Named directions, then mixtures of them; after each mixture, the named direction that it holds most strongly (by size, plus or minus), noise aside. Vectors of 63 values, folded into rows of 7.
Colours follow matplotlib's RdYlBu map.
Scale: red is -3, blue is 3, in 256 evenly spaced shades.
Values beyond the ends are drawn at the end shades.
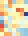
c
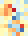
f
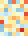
c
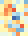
f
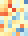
f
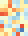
f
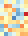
c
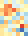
f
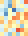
f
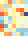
c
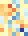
f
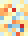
f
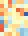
c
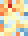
c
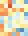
c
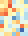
f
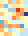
c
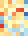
c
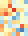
f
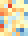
c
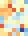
f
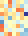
c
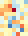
f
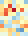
f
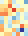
f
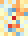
f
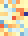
c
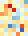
f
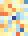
f
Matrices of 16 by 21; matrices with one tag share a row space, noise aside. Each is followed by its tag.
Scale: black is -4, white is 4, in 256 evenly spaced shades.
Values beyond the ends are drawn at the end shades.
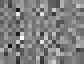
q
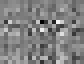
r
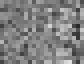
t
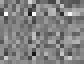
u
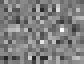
r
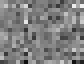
t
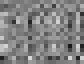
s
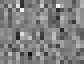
q
